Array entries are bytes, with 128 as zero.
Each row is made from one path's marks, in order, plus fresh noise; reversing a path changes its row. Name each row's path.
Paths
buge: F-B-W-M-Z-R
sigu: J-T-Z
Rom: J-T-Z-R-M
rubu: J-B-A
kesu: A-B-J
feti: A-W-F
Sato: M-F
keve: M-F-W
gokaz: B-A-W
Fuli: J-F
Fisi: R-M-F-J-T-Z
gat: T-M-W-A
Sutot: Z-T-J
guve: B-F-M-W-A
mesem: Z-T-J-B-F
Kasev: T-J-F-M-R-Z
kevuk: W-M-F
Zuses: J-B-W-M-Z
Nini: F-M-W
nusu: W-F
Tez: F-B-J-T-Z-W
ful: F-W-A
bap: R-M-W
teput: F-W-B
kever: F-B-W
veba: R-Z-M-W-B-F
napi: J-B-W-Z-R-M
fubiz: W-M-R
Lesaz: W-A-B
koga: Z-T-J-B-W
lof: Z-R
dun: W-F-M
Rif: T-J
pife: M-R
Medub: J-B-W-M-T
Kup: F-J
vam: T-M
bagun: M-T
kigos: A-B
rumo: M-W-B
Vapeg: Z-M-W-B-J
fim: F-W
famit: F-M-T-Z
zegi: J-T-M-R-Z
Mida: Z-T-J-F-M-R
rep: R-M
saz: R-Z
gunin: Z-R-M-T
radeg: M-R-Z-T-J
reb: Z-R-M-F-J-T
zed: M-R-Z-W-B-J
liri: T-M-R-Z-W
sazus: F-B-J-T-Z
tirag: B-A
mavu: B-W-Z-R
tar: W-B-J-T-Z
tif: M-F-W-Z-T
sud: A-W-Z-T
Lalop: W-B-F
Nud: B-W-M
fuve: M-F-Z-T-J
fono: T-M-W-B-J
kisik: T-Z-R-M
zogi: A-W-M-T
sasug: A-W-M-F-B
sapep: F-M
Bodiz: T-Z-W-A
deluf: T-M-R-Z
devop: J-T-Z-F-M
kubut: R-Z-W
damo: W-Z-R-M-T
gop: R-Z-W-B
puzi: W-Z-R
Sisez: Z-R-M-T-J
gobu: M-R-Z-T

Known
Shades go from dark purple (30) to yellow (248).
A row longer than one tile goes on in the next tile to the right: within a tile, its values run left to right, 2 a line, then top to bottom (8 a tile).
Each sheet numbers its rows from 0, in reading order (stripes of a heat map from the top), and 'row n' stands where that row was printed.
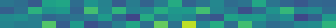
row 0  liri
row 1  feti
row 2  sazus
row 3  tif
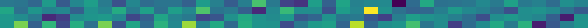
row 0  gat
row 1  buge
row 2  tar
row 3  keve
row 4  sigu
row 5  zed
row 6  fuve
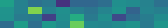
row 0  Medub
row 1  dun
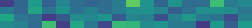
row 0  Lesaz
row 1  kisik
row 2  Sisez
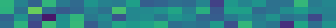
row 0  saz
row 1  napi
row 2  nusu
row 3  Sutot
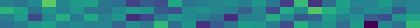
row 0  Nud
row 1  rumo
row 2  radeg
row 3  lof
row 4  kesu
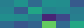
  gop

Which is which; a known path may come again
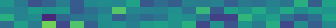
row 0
teput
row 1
devop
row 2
puzi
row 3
mavu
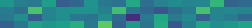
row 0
napi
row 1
Fisi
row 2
Rom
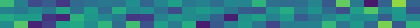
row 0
pife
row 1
Bodiz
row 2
fuve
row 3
gobu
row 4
fim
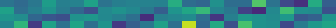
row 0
fono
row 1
radeg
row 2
famit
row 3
keve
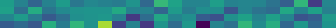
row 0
veba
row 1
guve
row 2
kesu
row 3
Mida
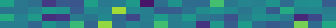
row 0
rumo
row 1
zegi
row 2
Sisez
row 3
gop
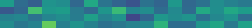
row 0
koga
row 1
tif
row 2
mesem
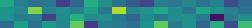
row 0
Medub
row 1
Fuli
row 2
sasug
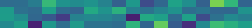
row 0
Rif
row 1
zogi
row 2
rep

